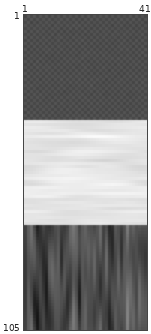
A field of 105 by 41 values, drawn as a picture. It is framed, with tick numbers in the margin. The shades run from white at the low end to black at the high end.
It is made of 3 by 1 panels. Panel 1,1: high, checkered, faint in contrast. Panel 2,1: very low, streaked across, faint in contrast. Panel 3,1: high, streaked downward.
